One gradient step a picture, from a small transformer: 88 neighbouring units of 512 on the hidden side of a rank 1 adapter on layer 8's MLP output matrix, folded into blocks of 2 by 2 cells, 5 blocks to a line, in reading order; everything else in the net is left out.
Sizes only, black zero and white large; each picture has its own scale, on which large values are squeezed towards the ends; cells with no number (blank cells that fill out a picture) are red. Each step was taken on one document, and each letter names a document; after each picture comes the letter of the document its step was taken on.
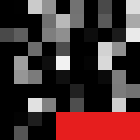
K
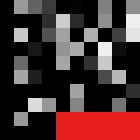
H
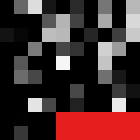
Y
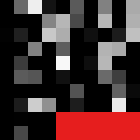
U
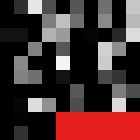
U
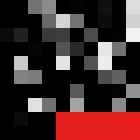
H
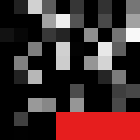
H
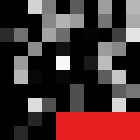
K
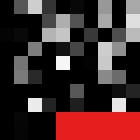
Y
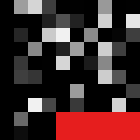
H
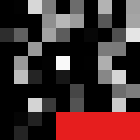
K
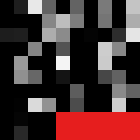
U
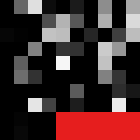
Y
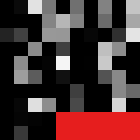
K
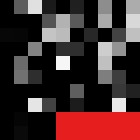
Y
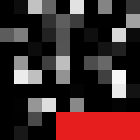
K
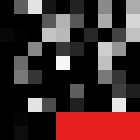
Y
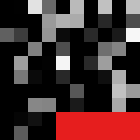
K
